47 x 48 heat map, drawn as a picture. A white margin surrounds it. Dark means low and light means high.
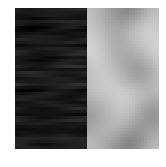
The table splits into one row of 2 panels. Panel 1,1: very low, streaked across, faint in contrast. Panel 1,2: high, smooth.
